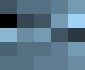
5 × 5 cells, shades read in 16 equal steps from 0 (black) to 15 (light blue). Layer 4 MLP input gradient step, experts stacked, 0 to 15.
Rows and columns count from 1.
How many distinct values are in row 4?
4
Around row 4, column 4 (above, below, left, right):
6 9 8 11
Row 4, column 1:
7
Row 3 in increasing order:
4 6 10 11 13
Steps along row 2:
up up up up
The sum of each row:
42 37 44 43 44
